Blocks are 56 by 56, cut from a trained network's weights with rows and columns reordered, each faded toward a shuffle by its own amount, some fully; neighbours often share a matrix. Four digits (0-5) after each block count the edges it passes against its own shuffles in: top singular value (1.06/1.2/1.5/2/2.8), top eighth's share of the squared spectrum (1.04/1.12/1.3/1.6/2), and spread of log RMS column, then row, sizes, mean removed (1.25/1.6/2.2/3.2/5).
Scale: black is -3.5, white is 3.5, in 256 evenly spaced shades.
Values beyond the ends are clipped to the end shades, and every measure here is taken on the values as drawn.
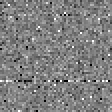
3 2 0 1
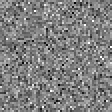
0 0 0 0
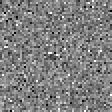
0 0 0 0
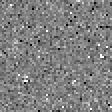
1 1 0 0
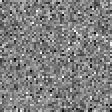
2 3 2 1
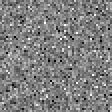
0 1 0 0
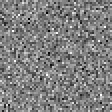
0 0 0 0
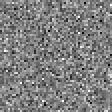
0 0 0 0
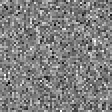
0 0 0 0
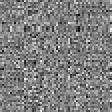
4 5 3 2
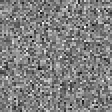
1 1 0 0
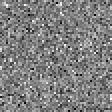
0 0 0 0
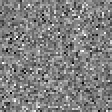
0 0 0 0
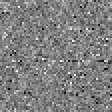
2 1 0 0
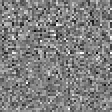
3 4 2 2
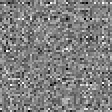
3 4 2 2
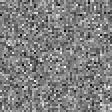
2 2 1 0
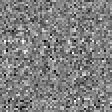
3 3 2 2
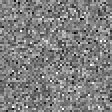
2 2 0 1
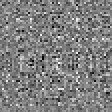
3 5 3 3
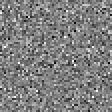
2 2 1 0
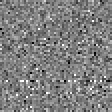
2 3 0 1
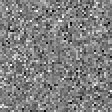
2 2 0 0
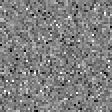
1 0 0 0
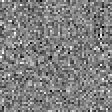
2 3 2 1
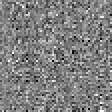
3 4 2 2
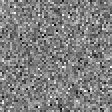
1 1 0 0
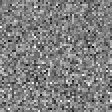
2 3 1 1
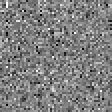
2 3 1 1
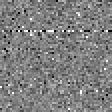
3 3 0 2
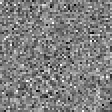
1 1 0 0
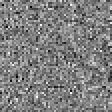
3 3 1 1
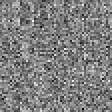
3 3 1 1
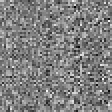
3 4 2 2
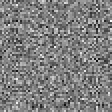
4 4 2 1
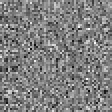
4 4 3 2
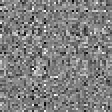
4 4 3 2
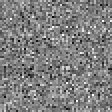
2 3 1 1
